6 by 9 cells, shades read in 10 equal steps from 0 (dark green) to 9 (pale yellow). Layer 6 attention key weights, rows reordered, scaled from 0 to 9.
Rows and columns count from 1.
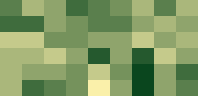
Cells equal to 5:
15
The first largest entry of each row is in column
2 8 1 3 5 5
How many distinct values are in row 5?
6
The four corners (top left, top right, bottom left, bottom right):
3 6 6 3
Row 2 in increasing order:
2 2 3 3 4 5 5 5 6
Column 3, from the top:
5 5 4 7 5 3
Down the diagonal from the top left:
3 2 4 5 7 5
